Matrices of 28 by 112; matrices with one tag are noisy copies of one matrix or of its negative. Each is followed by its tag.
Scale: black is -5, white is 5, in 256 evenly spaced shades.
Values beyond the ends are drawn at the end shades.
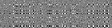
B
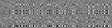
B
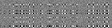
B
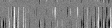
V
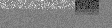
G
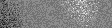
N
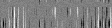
V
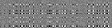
B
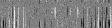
V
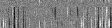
V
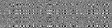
B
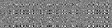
B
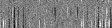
V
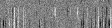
V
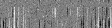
V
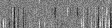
V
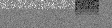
G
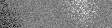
N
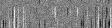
V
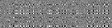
B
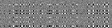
B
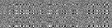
B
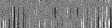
V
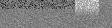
G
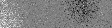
N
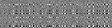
B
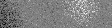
N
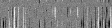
V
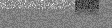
G
